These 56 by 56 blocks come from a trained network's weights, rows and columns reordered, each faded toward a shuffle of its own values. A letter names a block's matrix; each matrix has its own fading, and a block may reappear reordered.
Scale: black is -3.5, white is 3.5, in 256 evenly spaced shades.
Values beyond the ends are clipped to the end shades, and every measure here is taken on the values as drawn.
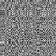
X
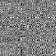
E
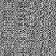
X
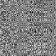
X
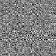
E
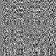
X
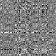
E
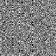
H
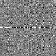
E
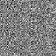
H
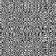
X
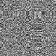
H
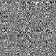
E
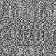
H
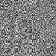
H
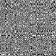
E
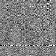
E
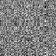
X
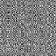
X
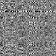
E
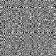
E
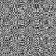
X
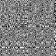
E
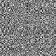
H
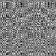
X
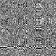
E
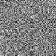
H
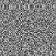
X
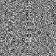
H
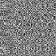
H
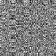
H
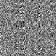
H
